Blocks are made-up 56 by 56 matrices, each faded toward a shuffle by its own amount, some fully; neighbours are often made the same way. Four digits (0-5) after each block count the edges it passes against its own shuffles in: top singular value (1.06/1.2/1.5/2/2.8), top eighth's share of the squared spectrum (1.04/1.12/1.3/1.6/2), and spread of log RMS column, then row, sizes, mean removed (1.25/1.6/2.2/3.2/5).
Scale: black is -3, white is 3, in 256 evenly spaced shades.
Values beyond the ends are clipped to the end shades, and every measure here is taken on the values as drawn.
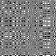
5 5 3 4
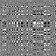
5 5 3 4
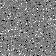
1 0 0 0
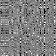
4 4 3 2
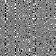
4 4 3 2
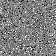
0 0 0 0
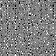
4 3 2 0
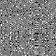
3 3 2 1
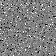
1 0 0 0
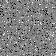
0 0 0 0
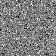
0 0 0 0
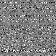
2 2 0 4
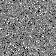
0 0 0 0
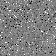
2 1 0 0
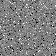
1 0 0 0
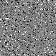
0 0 0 0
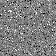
0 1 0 0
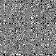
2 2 3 3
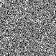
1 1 2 0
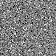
0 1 1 0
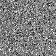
0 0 1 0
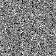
1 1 2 0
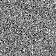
1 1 0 1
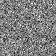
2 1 0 0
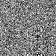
2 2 0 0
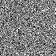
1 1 0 0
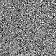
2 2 0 0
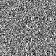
3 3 1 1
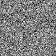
2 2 0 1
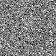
2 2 0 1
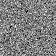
0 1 0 0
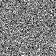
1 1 0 0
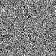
3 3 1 1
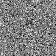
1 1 0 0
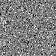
2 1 0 0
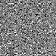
3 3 1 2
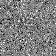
1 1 0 0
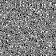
3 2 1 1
